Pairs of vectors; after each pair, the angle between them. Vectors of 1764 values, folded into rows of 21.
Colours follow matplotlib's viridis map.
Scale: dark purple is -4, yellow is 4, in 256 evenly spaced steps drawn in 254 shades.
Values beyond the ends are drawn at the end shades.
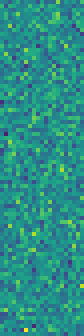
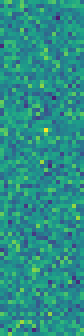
partly opposed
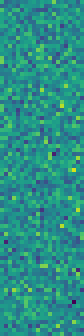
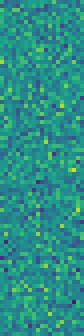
nearly parallel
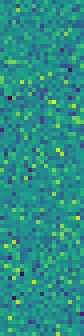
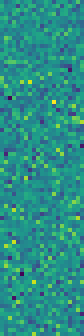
nearly parallel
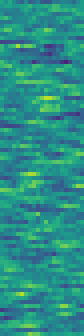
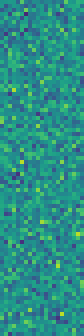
orthogonal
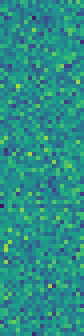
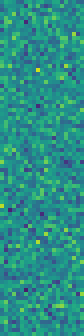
partly opposed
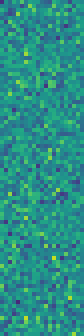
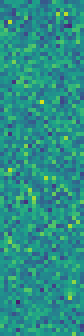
partly aligned
